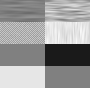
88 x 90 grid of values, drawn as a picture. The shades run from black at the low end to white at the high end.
It is made of 4 by 2 panels. Panel 1,1: middling, streaked across, faint in contrast. Panel 1,2: high, streaked across. Panel 2,1: high, checkered. Panel 2,2: very high, streaked downward, faint in contrast. Panel 3,1: middling, flat. Panel 3,2: very low, flat. Panel 4,1: very high, flat. Panel 4,2: middling, flat.
